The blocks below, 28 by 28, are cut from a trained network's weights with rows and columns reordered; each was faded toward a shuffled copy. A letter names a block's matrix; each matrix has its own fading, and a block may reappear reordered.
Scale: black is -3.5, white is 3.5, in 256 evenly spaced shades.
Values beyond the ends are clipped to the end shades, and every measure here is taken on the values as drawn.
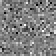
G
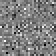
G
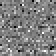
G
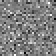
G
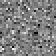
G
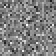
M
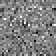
M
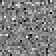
M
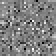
G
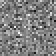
M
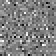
G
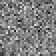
M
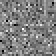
G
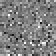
G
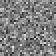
M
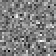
G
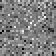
M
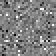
G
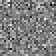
M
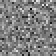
M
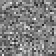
G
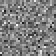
M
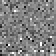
G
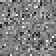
M
